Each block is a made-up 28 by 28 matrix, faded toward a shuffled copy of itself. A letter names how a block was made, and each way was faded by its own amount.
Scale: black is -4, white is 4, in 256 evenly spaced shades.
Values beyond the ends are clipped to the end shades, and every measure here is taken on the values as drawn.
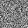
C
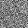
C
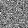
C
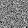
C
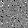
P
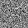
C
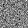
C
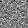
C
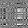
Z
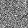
C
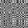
Z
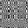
Z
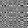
Z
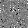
P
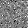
P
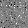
P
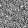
C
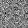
C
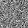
C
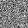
C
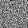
C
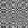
Z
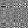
Z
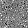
P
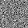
C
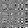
Z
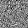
C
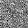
C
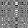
Z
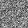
C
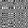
Z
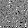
P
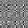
Z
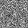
C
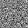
C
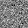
C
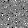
P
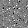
P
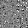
P
